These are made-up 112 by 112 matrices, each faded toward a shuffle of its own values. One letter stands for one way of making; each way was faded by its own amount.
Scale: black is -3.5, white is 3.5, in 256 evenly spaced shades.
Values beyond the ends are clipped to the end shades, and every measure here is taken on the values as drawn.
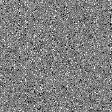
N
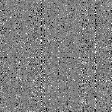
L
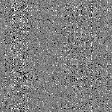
L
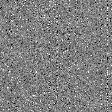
N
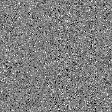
N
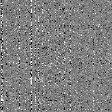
L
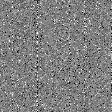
N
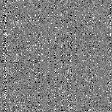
L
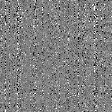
L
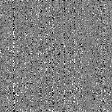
L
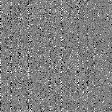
L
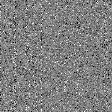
N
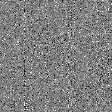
N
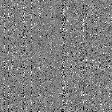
L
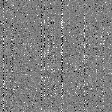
L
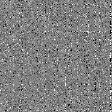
L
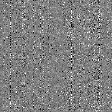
L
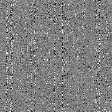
L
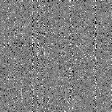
L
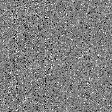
N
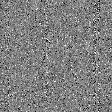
N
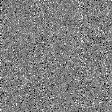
N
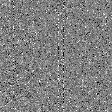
N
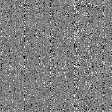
L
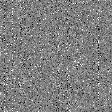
N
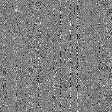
L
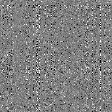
L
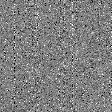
N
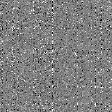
L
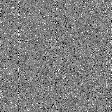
N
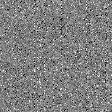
N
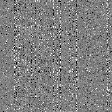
L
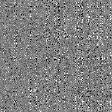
L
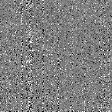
L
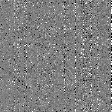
L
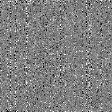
L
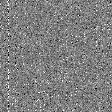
N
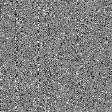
N
